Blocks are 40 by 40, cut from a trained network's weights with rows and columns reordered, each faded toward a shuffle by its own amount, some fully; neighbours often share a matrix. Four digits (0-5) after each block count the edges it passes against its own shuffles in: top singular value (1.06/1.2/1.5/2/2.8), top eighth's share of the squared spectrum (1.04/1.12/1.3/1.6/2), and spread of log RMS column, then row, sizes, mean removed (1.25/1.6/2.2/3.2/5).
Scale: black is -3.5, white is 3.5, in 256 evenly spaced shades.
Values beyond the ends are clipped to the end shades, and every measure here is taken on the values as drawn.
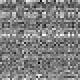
4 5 2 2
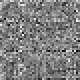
3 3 2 2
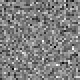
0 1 0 0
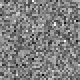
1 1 0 0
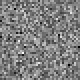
1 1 0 0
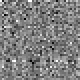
3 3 0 2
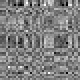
4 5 2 3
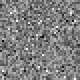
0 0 0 0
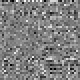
3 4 1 2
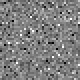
0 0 0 0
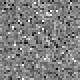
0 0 0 0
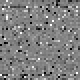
2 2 0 1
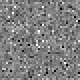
0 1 0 0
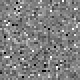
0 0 0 0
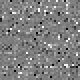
2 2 0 1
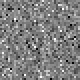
1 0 0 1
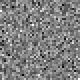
1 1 0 0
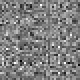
3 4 1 2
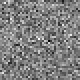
1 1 0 0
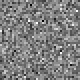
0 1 0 0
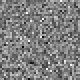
2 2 0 0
